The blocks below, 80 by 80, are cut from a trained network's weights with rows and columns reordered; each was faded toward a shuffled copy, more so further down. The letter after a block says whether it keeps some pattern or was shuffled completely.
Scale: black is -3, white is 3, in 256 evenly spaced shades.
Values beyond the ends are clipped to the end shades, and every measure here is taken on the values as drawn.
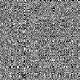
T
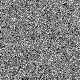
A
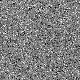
A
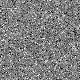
A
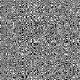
T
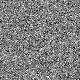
A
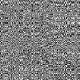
T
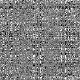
T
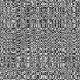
T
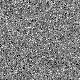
A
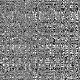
T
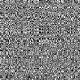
T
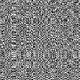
T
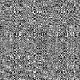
T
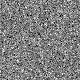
A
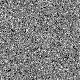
A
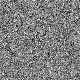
A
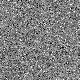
A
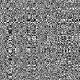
T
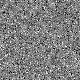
A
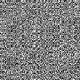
T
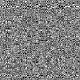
T
